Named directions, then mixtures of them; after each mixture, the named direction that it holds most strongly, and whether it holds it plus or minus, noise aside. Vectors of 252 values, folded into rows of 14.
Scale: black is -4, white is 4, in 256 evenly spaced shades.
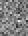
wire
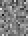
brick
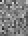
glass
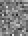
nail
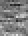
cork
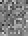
glass, minus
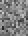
glass, plus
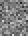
nail, plus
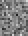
nail, plus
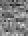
cork, plus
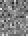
brick, plus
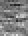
cork, plus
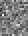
nail, plus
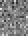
brick, plus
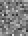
nail, plus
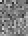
glass, minus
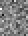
brick, plus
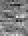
cork, plus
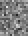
nail, plus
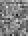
nail, plus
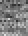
cork, plus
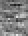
cork, plus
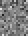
brick, plus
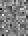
brick, minus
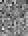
glass, minus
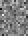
brick, minus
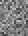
wire, plus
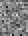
nail, minus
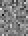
brick, plus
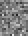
nail, plus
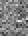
wire, plus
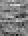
cork, minus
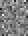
brick, minus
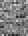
cork, minus
